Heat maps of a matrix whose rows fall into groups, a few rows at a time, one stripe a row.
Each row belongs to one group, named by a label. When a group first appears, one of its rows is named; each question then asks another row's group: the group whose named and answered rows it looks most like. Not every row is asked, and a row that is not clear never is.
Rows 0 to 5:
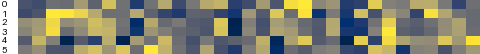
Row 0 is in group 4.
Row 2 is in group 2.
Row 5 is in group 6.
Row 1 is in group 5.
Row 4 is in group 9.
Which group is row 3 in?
2
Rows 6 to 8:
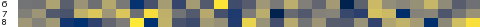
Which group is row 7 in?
6
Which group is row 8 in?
9
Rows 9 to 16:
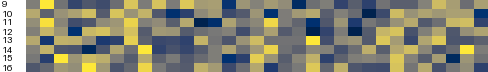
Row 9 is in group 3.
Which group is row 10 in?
5
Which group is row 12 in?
6
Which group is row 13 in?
5
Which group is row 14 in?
9
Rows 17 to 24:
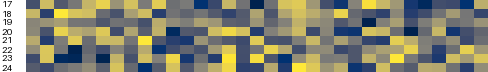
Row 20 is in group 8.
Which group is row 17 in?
8
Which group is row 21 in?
5
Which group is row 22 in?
9
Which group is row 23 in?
9
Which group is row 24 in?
4
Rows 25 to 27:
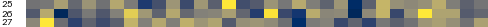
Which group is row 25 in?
4
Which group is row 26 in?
4
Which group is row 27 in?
3
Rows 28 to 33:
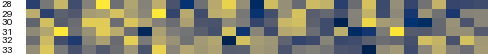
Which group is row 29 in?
8
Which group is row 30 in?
8
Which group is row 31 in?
2
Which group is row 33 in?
3
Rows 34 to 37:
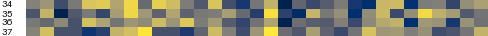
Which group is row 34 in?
6
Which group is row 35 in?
4
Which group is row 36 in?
6
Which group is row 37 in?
9
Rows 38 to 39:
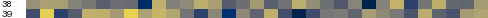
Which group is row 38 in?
3
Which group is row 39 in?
6
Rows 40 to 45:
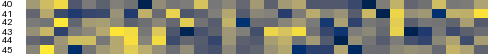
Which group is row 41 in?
9
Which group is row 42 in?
2
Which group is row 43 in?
8
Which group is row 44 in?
8
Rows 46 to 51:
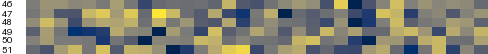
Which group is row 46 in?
2
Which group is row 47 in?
6
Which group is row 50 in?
3
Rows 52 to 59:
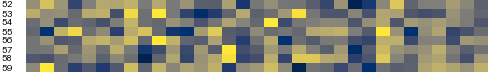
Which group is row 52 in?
2
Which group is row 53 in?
8
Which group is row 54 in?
4
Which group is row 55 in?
5
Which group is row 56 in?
6
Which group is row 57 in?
4
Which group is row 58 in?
4
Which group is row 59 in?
3
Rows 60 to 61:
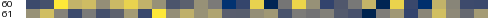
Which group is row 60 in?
5
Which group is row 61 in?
3
